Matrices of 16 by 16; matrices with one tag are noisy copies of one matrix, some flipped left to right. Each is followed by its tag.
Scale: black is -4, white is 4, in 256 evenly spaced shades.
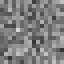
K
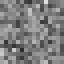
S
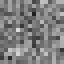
K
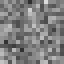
S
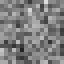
S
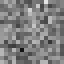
S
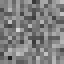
K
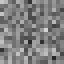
K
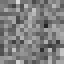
S
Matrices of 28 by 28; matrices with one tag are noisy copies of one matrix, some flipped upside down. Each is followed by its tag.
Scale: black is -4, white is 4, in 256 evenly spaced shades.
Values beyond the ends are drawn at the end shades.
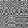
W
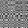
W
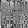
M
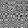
W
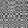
W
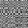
W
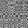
W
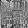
M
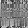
M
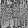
M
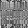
M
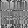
M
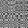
W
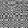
W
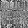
M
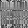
M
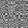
W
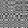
W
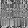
M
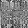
M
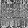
M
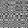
W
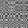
W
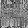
M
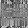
M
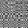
W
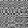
W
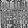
M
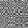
W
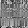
M
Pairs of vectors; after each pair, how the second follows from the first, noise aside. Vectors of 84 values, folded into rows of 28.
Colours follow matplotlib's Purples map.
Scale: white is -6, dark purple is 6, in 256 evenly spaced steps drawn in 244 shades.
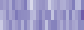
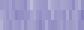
shrunk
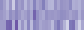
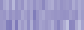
shrunk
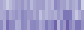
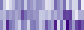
scaled up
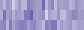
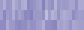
shrunk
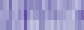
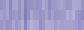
shrunk
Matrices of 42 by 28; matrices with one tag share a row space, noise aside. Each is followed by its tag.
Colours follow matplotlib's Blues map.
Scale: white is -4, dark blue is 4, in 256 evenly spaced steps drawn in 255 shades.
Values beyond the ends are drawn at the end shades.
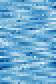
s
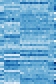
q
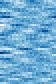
s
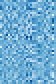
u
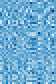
u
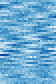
s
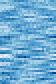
s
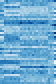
q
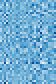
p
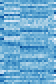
q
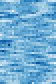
s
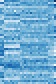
q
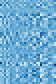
p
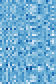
u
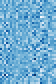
p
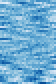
s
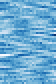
s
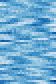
s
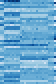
q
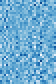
p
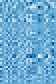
u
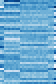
q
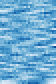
s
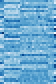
q
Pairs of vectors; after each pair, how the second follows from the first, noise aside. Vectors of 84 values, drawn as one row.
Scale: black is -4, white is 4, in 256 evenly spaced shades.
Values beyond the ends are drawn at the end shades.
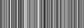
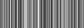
copied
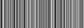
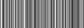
negated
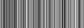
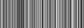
shuffled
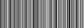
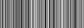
shuffled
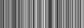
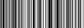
scaled up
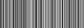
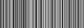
copied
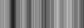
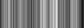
wrapped around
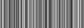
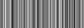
reversed
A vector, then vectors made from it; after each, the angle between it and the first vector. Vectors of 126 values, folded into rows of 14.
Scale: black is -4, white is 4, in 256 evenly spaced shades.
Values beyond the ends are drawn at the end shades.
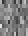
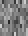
nearly parallel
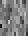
nearly opposite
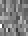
partly aligned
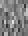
orthogonal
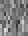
partly aligned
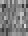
orthogonal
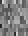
nearly opposite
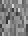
partly opposed
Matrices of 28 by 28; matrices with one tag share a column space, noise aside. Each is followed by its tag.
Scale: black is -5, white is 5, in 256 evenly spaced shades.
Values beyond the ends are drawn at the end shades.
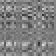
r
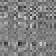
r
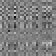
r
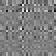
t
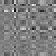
t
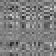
r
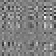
r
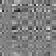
t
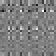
t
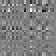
t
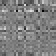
t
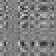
r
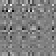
t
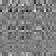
t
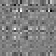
t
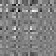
t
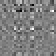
t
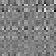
t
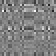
t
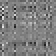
r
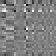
t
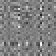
r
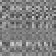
r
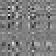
r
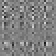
r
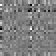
t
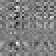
r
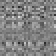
r
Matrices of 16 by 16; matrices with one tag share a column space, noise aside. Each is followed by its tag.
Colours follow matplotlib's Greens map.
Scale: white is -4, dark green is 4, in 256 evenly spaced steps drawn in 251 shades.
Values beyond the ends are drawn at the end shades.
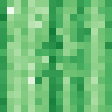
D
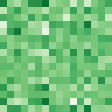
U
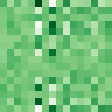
U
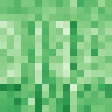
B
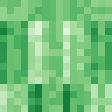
B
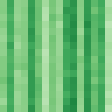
D
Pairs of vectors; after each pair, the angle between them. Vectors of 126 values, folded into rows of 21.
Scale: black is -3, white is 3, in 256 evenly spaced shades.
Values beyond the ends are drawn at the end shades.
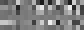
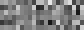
nearly opposite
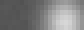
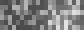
partly aligned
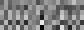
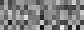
nearly parallel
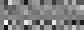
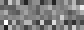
nearly parallel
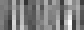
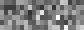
orthogonal
